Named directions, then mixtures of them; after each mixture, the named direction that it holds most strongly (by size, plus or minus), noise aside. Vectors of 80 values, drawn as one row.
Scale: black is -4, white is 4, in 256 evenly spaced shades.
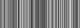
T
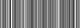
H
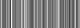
H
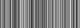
T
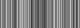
T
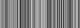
T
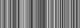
T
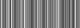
H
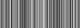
T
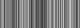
T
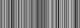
T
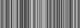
T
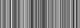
H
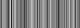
H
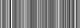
H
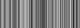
T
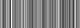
H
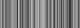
T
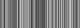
T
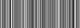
H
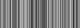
T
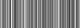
H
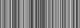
T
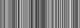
T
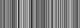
T
